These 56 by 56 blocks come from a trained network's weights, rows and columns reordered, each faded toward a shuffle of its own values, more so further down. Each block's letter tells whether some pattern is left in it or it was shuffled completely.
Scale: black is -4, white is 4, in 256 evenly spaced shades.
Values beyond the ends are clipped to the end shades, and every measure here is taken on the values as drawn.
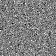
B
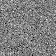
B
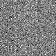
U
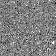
U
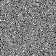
B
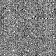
U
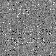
U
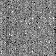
U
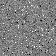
B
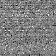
U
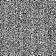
U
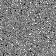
B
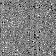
U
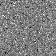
B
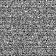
U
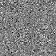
U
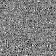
U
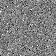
B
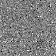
U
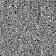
U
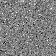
B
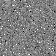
B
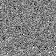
B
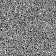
B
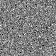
B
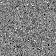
B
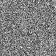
B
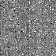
U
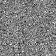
U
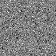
U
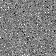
B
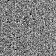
U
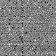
U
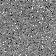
B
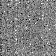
U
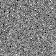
B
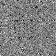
U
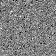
B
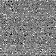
U
